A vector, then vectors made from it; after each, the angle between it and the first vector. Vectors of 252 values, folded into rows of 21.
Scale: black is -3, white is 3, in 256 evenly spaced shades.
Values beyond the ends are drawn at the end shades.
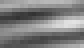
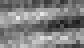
nearly opposite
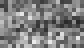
partly opposed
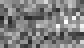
partly aligned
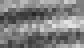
nearly parallel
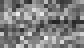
partly opposed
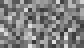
orthogonal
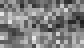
partly opposed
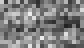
partly opposed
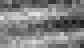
nearly opposite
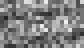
partly aligned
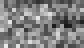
partly opposed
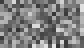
orthogonal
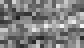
partly aligned
